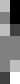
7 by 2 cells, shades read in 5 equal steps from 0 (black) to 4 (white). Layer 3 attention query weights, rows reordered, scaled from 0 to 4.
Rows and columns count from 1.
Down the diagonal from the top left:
3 0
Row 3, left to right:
3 1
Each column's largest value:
3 4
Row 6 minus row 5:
0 1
